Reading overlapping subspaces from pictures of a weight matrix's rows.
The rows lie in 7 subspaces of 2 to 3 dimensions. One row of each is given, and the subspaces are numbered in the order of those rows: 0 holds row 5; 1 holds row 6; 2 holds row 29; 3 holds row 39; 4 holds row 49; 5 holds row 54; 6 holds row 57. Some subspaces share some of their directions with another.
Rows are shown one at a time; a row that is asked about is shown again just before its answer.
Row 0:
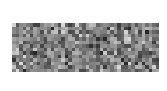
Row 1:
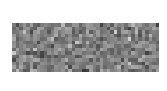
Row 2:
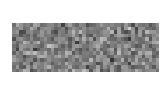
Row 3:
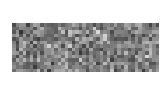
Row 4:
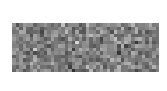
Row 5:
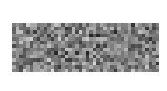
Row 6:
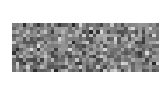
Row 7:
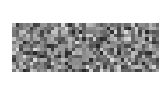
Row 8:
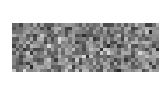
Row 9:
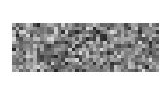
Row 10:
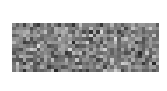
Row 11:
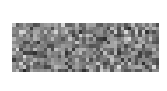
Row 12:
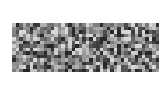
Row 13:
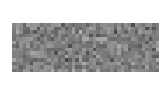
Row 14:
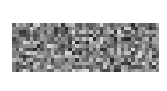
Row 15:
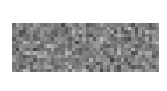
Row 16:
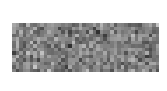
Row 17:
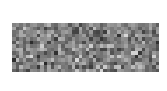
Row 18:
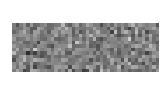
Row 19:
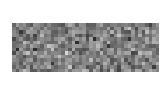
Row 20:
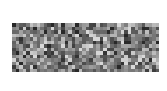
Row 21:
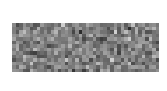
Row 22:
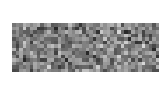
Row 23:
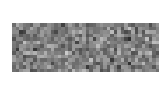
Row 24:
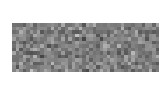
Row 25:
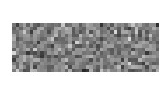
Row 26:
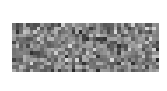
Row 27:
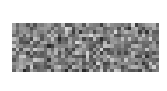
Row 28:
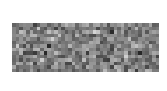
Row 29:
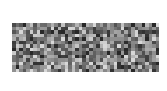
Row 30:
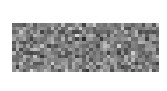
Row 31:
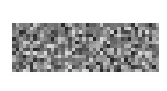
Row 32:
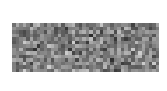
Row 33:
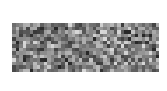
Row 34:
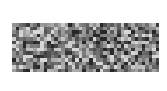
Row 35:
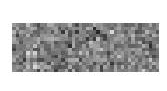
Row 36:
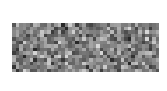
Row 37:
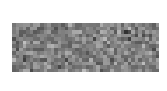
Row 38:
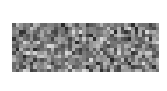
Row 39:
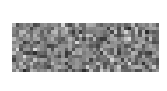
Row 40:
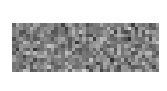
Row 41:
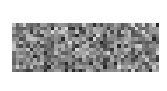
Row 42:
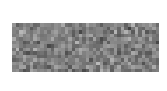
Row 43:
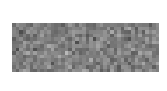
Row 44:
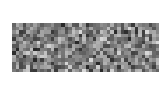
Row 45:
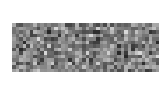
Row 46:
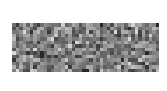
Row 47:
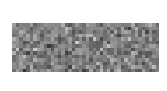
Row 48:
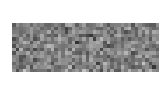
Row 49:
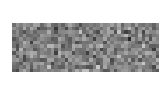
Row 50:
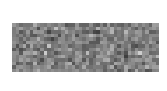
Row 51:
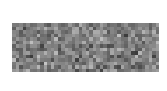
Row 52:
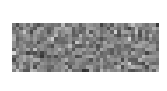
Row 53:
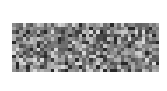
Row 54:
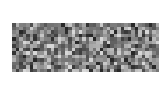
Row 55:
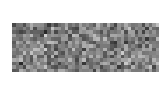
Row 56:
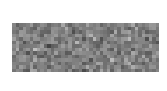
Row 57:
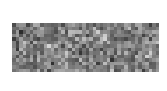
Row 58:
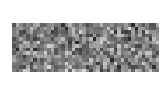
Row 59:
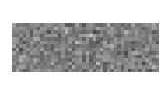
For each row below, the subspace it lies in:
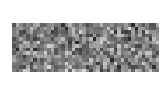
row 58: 2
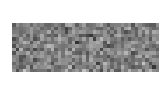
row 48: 5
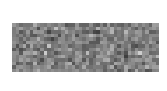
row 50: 5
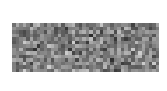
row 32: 1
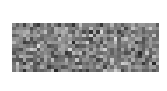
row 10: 1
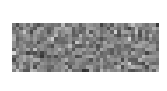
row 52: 6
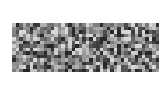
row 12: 2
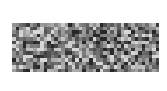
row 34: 4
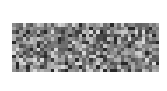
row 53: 1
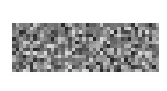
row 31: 5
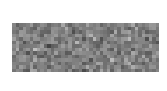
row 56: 3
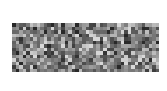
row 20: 3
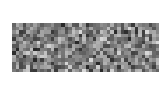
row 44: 1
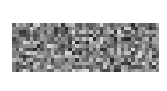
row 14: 1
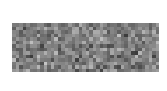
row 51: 4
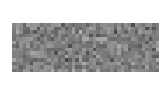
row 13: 0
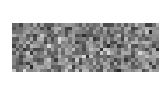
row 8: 5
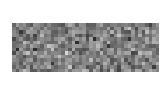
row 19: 0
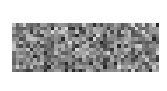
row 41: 2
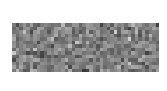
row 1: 6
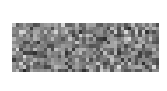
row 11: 3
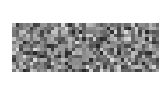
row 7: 3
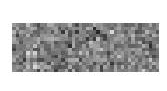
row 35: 6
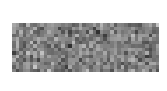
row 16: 6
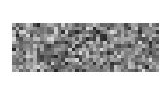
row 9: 6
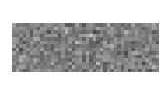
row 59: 5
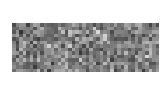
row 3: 6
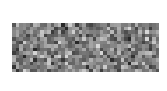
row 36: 3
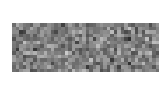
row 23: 0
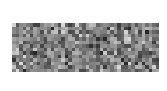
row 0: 3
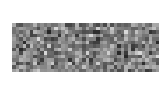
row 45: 5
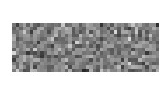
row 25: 6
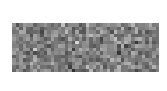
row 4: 4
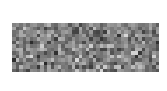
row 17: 4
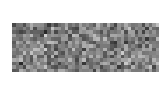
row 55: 3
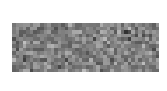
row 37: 4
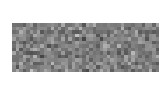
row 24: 2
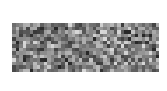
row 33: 4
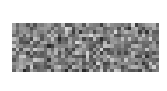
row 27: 0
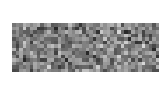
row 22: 4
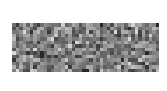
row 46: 6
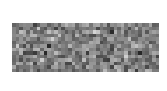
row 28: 5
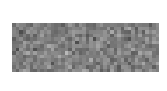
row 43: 0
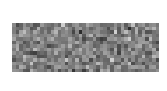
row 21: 0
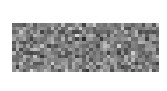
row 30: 2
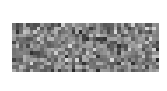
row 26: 0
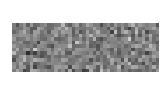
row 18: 6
